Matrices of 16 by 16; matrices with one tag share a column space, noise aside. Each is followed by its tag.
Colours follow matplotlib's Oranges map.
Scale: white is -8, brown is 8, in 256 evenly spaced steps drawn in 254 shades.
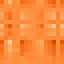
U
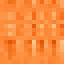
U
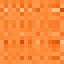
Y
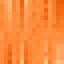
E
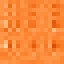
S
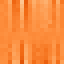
E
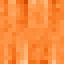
E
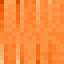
E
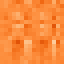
U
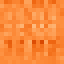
U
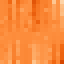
E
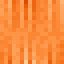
E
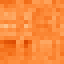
U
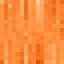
E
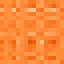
Y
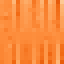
E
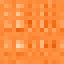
S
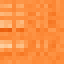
S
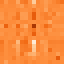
U
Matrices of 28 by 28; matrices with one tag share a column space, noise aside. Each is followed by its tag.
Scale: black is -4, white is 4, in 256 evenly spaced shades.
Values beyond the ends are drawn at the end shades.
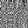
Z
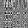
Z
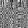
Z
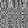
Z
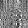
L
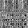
L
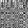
Z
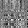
L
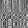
L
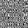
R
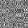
R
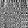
Z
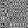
R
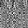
Z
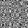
R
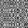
R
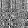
L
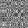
R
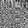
Z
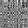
Z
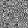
R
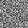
R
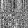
L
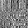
L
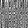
Z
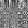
Z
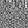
Z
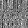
L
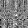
L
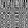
Z
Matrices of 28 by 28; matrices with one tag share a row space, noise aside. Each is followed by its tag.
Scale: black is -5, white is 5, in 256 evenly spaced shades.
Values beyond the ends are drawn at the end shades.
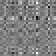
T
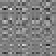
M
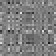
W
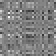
W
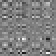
M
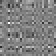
W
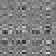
M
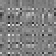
W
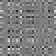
W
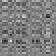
M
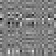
W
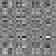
M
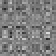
M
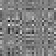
W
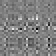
T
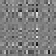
T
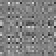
W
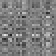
M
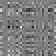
W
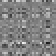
M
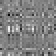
W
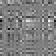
W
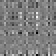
T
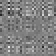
W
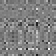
T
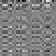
M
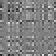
W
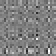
T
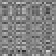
M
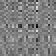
T
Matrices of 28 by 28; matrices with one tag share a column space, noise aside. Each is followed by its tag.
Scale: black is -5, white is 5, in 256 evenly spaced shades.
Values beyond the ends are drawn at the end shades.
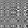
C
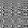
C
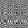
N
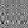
N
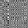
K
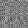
K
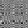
N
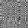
K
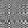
N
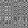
K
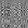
C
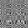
N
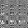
N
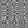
K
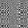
C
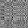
K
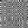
K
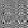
N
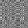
K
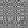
K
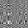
N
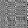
K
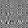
N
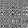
C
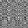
K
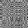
K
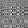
C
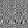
N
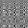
C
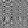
K
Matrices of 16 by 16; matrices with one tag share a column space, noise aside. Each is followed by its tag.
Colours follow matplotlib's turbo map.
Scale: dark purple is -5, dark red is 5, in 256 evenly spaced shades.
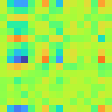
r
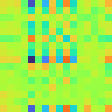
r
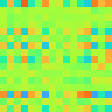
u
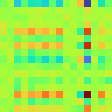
u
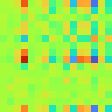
r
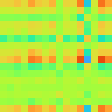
r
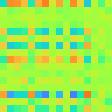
u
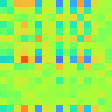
r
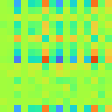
r
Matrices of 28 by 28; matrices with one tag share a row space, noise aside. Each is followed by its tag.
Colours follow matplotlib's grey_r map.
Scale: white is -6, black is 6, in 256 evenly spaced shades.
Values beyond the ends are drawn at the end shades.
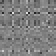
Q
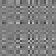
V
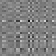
V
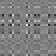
Q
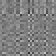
V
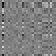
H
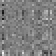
H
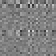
V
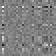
H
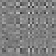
V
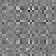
V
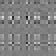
Q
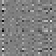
H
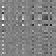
H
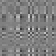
V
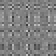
Q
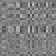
V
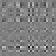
V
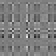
Q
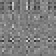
Q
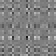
Q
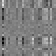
H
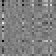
H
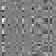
H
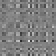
V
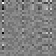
H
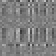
V
